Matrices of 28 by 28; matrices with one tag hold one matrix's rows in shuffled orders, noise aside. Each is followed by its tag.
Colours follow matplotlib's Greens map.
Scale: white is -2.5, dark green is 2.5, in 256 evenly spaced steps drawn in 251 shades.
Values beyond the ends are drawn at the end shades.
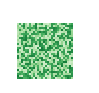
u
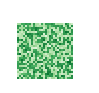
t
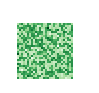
t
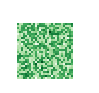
u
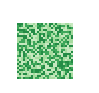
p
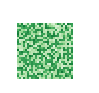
t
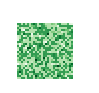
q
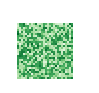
t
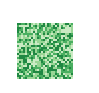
p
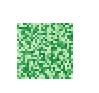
u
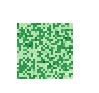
p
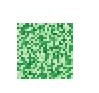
u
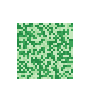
p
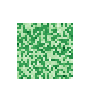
q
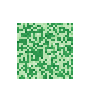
t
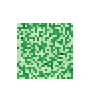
u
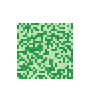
t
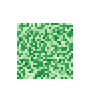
q
